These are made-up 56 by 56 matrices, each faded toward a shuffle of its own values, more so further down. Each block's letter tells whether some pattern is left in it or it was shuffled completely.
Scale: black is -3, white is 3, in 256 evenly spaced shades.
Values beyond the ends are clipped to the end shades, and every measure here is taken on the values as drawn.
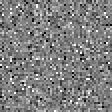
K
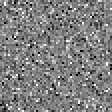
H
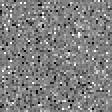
H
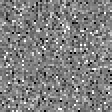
H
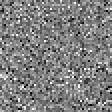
K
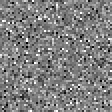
H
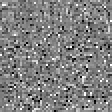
K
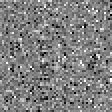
K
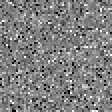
H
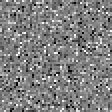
H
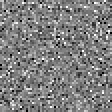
K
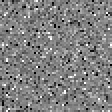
H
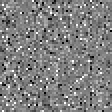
K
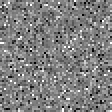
H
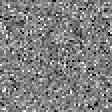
H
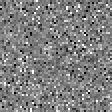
H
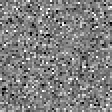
H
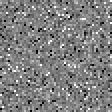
H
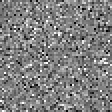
H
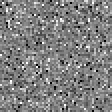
H
